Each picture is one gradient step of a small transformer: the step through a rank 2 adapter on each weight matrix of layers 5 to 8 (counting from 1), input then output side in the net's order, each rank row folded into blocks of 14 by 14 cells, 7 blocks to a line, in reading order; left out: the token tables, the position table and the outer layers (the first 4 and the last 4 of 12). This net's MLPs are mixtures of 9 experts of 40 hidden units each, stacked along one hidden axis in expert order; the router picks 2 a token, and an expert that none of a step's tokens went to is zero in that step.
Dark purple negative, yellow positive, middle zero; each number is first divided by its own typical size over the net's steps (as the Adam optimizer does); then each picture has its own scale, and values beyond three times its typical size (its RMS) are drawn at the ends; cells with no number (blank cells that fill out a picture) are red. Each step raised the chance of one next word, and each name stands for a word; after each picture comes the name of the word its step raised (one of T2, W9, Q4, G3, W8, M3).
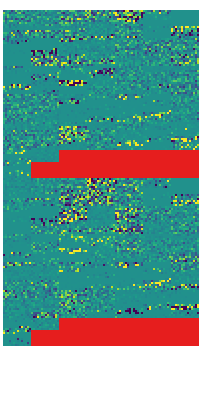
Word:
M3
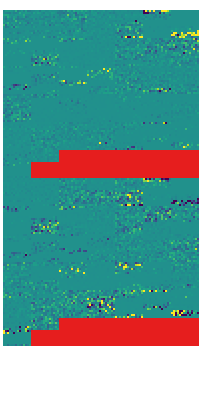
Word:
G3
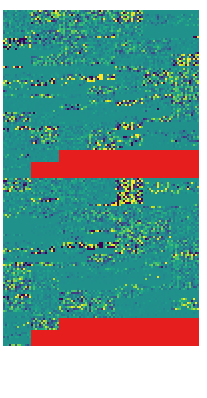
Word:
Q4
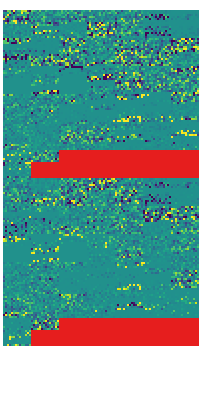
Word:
M3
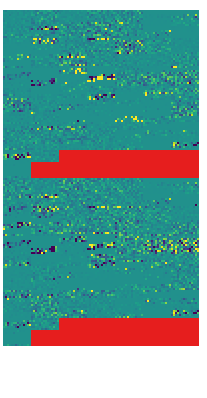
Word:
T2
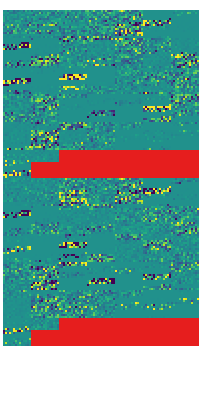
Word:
Q4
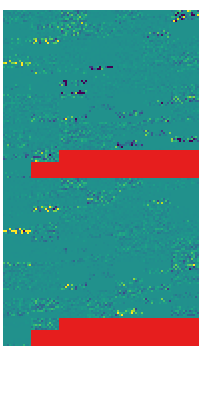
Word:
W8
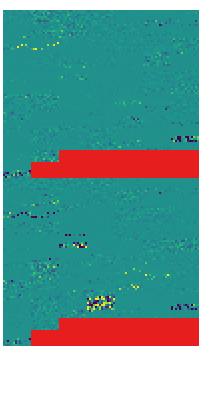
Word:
T2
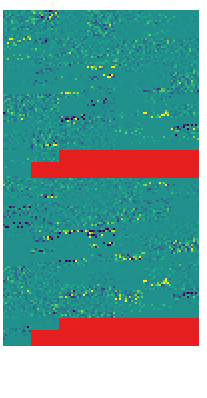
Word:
T2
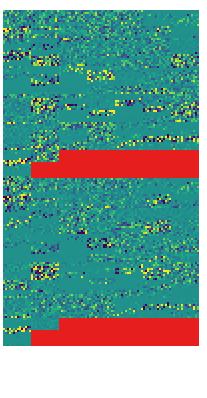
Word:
Q4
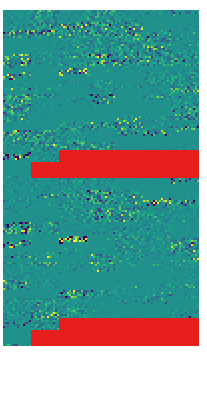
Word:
T2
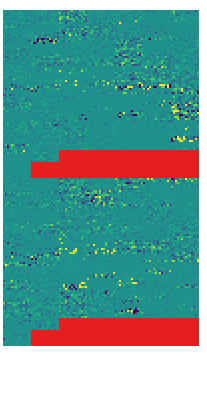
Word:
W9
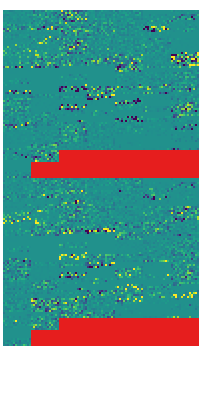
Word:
W8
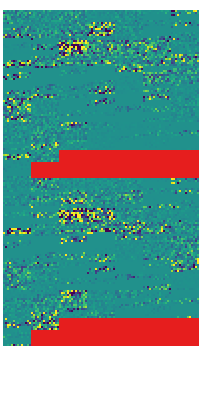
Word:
W9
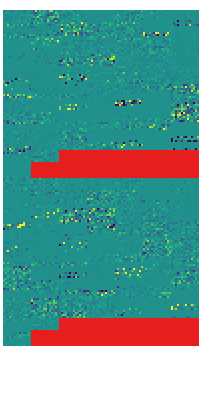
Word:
W8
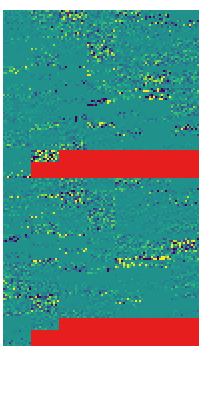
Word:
W8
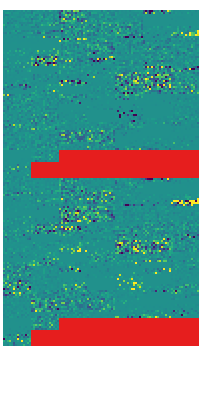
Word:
W8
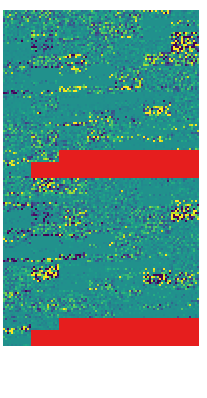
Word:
Q4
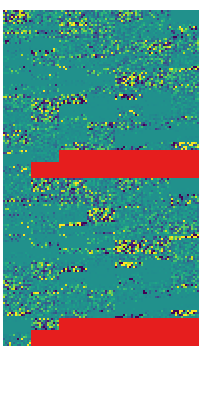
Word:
Q4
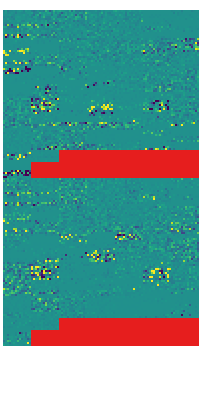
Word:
W8
